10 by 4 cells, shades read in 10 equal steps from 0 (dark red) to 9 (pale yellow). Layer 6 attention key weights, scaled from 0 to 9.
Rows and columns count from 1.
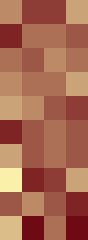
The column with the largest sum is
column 1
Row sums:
15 12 16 19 16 11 16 18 12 11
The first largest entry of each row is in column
4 2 3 4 1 3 1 1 2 1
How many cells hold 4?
9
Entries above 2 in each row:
2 3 4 4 3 3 4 2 3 2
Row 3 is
4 3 5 4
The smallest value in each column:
1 0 2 0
